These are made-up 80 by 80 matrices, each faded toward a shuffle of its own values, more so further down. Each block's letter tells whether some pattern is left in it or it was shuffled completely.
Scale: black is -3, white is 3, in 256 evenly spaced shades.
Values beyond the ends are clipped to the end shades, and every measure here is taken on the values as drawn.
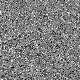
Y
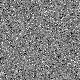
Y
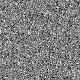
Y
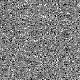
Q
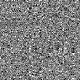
Q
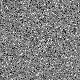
Y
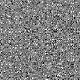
Q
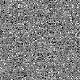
Q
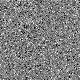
Y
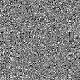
Q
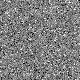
Y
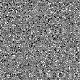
Q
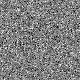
Y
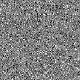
Q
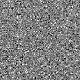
Q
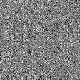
Q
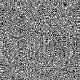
Q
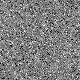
Y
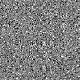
Q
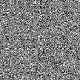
Q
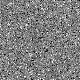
Y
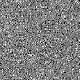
Q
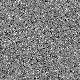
Y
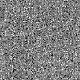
Q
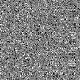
Q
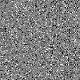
Q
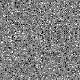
Q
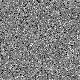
Y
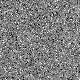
Y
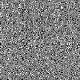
Q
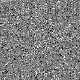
Q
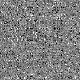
Q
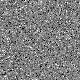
Y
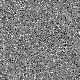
Y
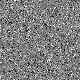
Y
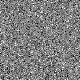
Q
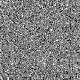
Q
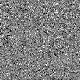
Q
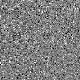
Q
